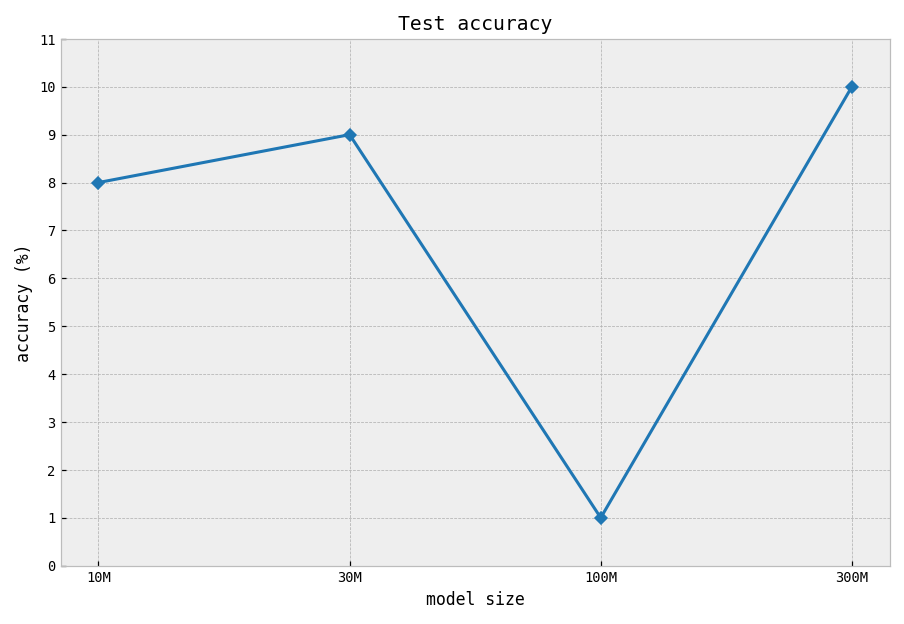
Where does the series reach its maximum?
300M
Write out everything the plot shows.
Title: Test accuracy
x-axis: model size, ticks 10M 30M 100M 300M
y-axis: accuracy (%), ticks 0 1 2 3 4 5 6 7 8 9 10 11
Values:
8 9 1 10
